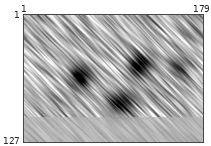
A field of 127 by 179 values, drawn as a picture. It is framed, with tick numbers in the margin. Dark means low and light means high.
Seam: horizontal, 80% of the way down, the bottom part calmer. Mirror symmetry: none. Histogram: skewed, a long tail of low values. Slope: none. Dips: four. Odd rows or columns: none.
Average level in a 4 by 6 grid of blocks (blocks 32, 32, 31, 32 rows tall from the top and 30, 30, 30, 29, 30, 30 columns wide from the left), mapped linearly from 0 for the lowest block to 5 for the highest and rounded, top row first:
4 4 4 4 4 3
5 2 3 1 2 2
4 2 2 0 3 4
4 4 4 3 4 4
